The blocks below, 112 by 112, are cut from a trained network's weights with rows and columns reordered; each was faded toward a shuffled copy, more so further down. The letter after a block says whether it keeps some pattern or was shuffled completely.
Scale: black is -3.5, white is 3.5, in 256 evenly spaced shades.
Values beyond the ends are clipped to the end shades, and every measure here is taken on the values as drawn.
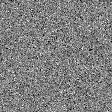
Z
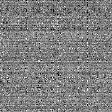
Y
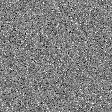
Z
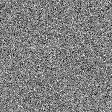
Z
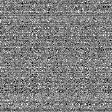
Y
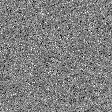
Z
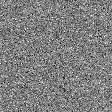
Z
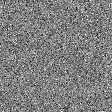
Z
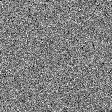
Z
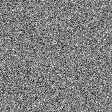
Z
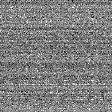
Y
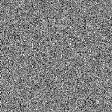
Y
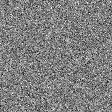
Z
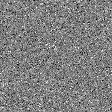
Z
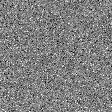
Z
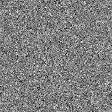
Y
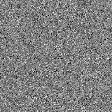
Y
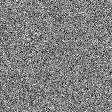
Z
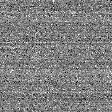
Y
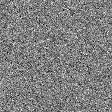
Z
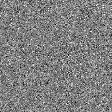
Y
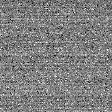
Y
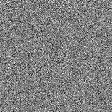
Y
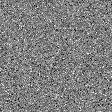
Z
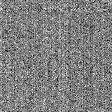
Y
